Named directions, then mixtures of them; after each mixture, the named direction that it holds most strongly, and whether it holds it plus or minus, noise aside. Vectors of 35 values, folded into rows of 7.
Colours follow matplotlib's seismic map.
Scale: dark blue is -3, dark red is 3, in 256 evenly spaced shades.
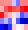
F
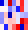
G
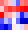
F, plus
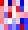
G, minus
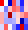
G, minus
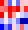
F, plus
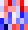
F, plus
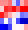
F, plus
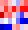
F, plus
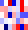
G, plus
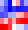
F, minus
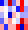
G, plus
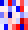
G, plus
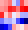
F, plus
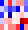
G, plus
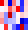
G, minus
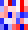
G, plus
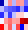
F, minus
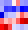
F, minus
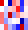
G, minus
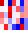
G, minus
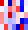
G, minus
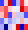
G, plus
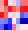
F, plus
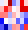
F, plus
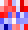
F, plus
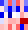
G, plus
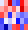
F, plus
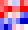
F, plus
